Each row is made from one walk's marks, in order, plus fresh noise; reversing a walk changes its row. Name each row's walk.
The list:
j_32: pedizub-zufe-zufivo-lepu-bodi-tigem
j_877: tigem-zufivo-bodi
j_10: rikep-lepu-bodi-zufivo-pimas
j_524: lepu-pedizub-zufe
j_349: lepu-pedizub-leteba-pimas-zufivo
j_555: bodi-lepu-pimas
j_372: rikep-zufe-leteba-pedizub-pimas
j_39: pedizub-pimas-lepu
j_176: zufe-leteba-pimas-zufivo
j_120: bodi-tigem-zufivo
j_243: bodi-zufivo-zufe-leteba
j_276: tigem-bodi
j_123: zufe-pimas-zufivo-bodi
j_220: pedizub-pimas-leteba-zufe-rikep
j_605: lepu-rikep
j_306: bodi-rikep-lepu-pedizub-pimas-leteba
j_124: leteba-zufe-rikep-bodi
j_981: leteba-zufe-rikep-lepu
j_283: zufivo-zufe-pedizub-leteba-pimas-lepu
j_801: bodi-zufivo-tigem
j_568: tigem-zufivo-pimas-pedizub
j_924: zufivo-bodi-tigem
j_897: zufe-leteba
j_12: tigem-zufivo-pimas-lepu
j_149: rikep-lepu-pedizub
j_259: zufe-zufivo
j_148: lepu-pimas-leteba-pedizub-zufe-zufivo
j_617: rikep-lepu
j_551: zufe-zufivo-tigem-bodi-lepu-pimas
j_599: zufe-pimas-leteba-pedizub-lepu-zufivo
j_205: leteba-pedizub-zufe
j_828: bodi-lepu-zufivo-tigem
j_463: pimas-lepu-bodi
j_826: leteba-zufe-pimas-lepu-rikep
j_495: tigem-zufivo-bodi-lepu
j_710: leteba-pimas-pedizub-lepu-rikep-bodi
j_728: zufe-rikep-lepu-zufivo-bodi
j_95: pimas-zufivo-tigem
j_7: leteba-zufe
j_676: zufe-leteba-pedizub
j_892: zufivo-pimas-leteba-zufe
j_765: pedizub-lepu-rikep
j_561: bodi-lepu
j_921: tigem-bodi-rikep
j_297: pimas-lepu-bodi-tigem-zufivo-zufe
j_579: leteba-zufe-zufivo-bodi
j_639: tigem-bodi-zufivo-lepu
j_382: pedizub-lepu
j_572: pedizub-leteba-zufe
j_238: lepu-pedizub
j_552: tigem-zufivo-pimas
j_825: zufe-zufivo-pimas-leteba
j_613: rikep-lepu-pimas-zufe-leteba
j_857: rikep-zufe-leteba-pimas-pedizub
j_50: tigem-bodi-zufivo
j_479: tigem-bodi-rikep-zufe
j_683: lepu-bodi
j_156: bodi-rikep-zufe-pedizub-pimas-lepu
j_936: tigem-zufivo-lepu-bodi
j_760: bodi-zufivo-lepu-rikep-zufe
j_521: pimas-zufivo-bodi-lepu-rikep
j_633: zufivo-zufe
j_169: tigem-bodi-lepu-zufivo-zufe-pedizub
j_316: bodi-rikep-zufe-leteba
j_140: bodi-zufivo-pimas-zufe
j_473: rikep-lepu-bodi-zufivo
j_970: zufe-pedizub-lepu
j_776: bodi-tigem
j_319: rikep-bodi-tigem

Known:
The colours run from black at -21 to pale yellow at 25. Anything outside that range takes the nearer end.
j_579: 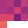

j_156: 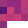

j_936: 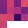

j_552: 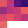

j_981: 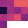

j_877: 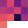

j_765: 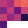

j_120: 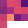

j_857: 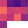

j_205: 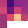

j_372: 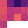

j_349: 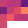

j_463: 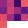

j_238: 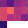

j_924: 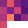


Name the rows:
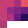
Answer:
j_921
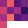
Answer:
j_319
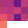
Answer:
j_123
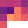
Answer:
j_243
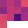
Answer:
j_728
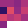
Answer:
j_39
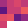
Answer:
j_473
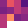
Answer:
j_828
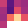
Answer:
j_572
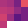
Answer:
j_710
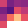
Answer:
j_892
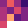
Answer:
j_801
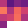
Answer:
j_676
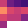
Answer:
j_568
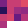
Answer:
j_495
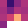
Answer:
j_524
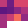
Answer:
j_760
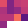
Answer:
j_220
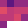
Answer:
j_169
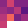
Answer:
j_32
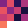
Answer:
j_276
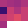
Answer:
j_283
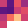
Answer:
j_633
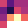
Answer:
j_7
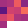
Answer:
j_599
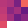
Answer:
j_124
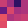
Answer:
j_555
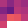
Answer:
j_297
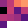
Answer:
j_617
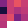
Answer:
j_639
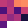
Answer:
j_605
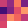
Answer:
j_259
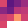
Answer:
j_140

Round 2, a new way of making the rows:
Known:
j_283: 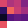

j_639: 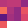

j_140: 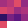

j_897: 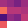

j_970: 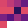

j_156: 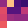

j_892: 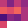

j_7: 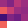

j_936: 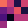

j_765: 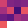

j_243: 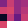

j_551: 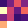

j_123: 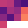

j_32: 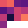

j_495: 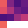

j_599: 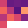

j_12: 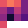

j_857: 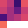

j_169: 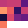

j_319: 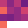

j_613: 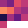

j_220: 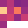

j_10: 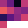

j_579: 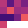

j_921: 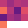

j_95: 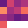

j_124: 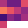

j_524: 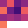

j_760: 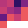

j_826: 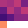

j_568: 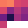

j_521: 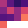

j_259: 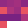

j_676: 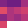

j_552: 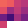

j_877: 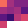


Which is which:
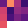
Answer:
j_39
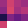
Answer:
j_633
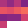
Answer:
j_825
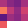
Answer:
j_617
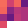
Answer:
j_120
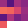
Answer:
j_572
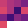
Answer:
j_382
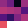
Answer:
j_683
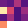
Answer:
j_555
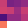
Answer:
j_605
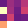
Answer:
j_801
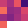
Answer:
j_776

